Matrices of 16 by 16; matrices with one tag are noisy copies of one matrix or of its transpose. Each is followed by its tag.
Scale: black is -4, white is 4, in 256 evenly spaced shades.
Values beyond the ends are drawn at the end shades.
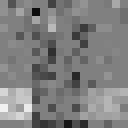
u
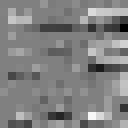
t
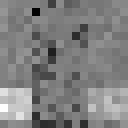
u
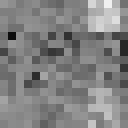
u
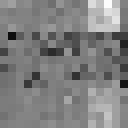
u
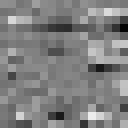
t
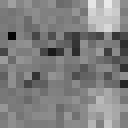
u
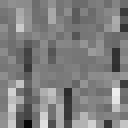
t
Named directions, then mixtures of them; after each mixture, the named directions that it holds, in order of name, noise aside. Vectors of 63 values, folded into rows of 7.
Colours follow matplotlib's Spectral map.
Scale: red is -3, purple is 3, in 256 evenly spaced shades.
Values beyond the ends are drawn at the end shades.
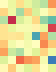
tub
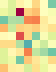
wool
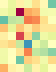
wool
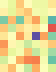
tub, wool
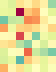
wool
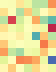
tub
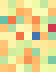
tub, wool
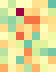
wool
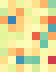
tub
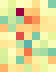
wool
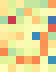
tub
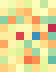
tub, wool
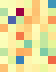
tub, wool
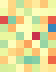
tub, wool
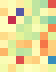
tub, wool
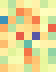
tub, wool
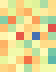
tub, wool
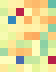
tub, wool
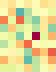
tub, wool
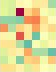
wool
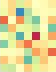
tub, wool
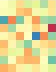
tub, wool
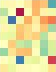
tub, wool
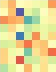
wool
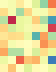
tub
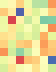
tub, wool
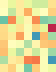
tub, wool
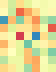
tub, wool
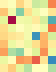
tub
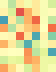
tub, wool
